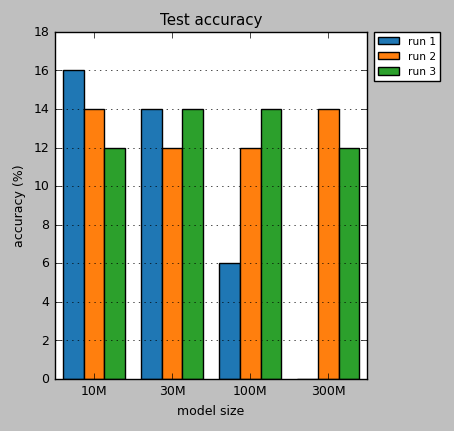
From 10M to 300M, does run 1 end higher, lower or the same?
lower
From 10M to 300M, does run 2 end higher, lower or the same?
the same
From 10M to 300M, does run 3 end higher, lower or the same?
the same
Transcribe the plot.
Title: Test accuracy
x-axis: model size, ticks 10M 30M 100M 300M
y-axis: accuracy (%), ticks 0 2 4 6 8 10 12 14 16 18
Legend: run 1, run 2, run 3
Values:
run 1: 16 14 6 0
run 2: 14 12 12 14
run 3: 12 14 14 12
